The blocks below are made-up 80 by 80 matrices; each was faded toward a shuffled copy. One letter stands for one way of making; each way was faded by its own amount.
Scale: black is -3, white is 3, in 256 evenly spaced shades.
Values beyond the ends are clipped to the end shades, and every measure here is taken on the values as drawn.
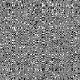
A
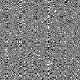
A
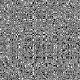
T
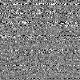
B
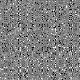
A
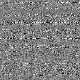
B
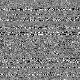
B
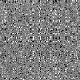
T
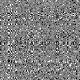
T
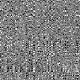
T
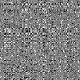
T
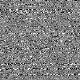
B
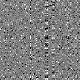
A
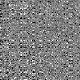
T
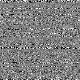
B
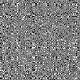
T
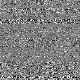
B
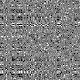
T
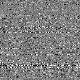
B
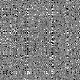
A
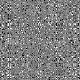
A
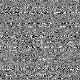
B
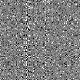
A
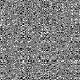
A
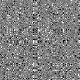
A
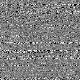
B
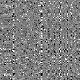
A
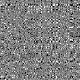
T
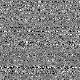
B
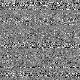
B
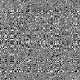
T
